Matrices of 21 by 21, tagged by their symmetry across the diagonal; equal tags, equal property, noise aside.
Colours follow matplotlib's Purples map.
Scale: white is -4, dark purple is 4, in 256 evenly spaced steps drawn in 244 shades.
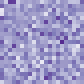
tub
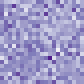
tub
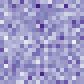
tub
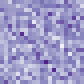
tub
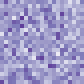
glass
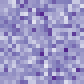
glass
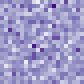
glass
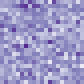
glass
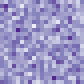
glass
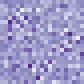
tub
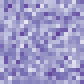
glass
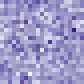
tub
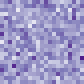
glass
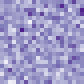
tub
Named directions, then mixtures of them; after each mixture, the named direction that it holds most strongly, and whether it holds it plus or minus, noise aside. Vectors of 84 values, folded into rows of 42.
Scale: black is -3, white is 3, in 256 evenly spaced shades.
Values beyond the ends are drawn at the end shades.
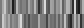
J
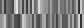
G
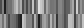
G, plus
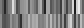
J, minus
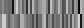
G, plus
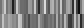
J, plus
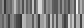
G, plus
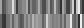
J, minus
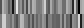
J, plus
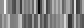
J, plus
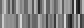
J, plus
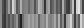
J, minus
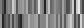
J, minus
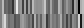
G, plus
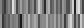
J, minus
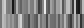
J, plus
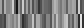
G, minus
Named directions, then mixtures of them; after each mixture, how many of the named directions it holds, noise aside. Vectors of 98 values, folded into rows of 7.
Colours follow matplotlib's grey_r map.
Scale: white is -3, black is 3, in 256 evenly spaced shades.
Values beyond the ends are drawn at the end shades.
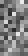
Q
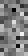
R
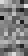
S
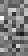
three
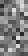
three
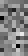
three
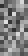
one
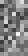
one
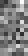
three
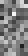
three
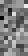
two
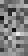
three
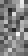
one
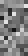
two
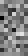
three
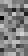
three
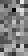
three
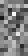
two
